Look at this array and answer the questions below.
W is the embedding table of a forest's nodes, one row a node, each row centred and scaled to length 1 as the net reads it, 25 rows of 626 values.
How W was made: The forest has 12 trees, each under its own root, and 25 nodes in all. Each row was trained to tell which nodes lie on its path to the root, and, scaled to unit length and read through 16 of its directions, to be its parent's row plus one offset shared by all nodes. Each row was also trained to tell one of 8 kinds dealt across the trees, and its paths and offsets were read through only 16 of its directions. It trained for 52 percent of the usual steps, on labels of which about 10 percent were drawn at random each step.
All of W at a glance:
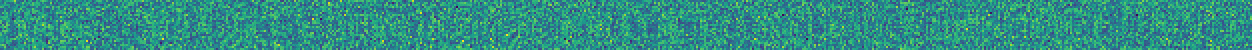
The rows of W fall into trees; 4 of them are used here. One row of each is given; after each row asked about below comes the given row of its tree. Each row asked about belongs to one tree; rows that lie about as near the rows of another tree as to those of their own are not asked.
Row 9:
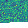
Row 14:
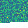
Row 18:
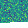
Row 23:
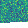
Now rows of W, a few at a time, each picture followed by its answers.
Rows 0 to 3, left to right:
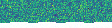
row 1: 23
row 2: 9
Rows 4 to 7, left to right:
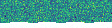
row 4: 23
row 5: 23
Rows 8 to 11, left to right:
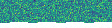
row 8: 9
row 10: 18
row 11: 18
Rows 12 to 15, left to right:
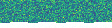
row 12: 14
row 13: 18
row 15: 9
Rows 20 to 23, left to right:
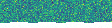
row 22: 9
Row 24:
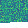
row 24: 23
